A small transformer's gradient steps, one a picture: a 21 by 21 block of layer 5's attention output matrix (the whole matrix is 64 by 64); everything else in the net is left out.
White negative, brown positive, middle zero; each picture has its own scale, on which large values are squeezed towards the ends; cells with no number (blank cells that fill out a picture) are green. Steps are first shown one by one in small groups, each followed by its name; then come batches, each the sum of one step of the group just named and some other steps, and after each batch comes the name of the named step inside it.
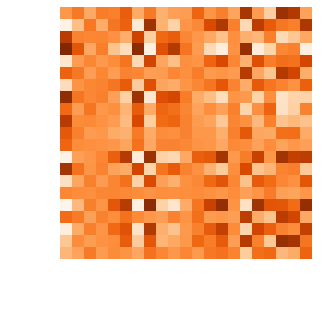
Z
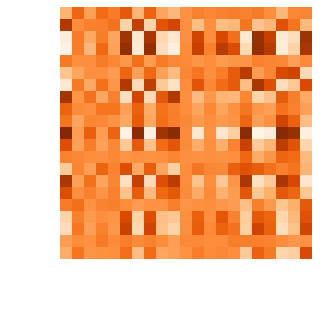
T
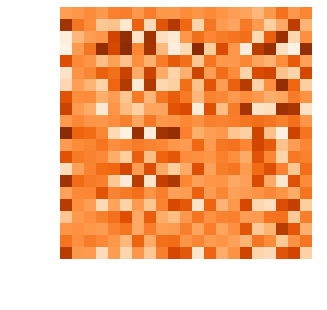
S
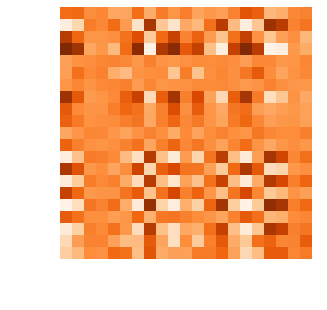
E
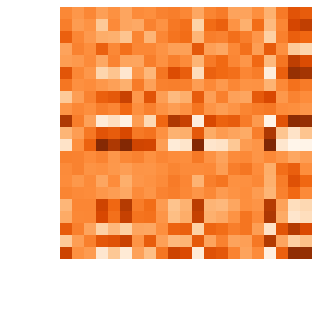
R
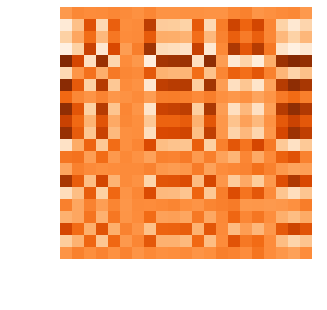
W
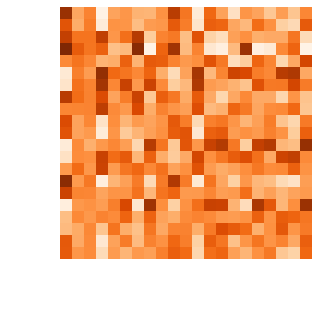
Z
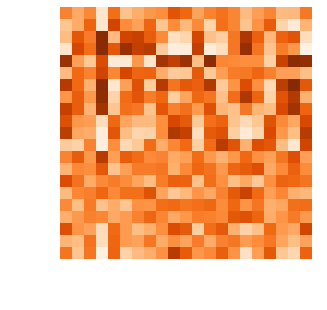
W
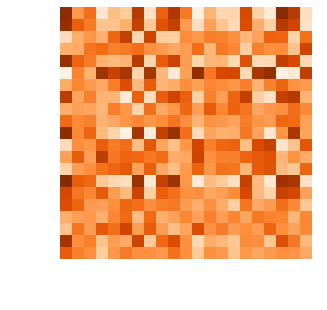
S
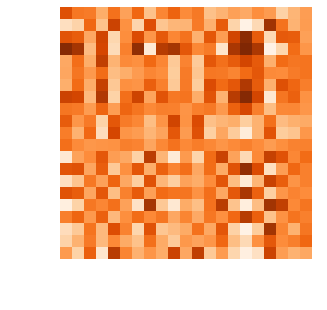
E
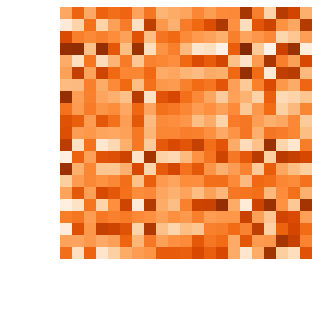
Z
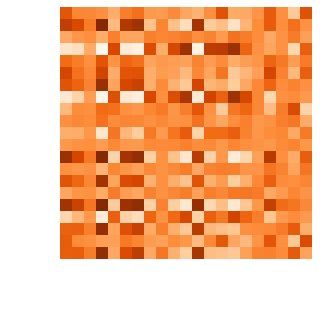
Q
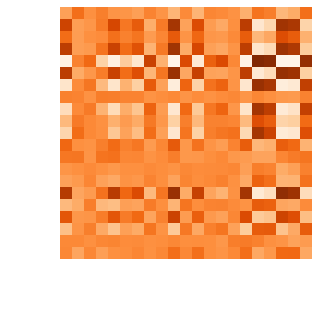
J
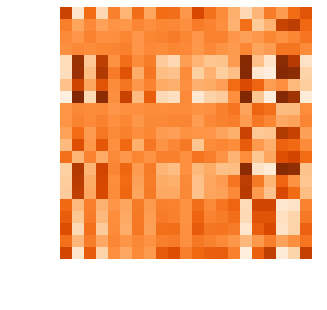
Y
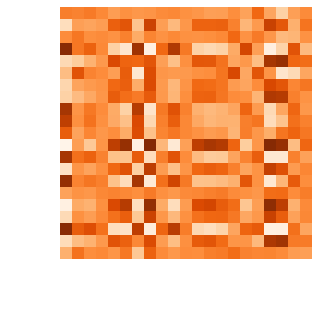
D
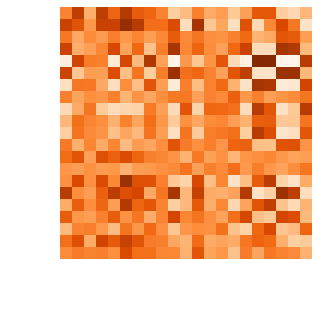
J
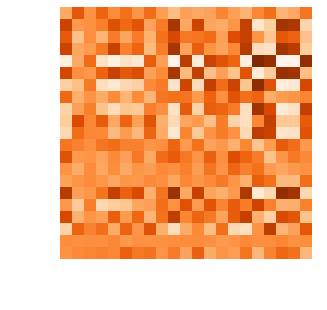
J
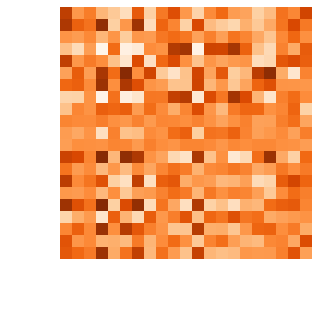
Q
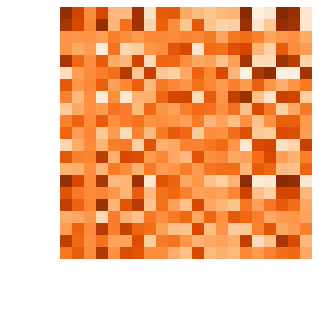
Q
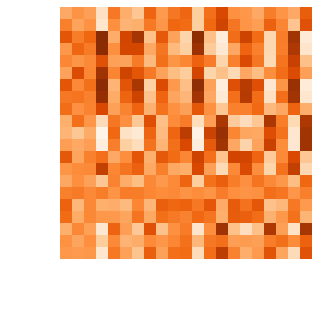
Y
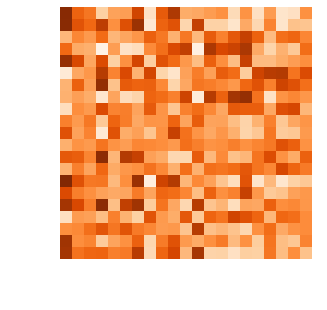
Q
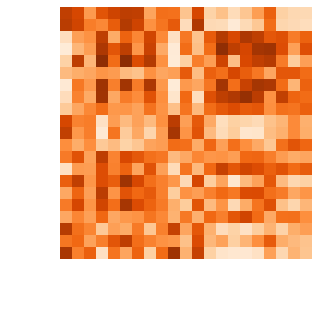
Y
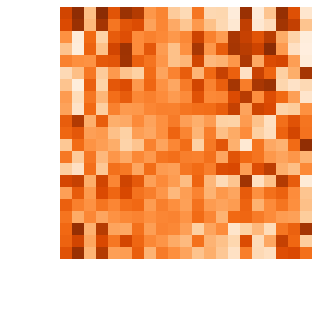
Y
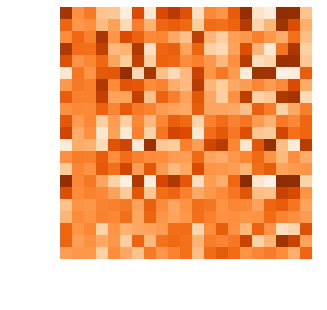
D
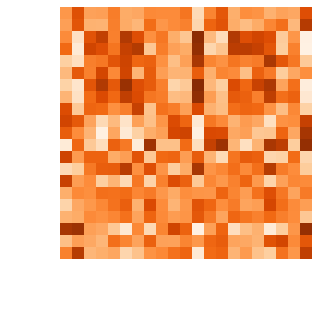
D
